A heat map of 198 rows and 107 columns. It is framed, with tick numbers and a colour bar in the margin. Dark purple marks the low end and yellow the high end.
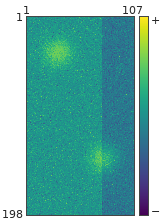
Histogram: bell-shaped. Bumps: two. Seam: vertical, 70% of the way across, the left part higher. Average level on the scale: 50%.
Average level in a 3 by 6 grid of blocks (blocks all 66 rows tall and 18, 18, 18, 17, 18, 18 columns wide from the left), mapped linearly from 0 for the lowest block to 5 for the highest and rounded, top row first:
3 5 4 3 1 0 / 3 3 3 3 1 0 / 3 3 3 4 2 0
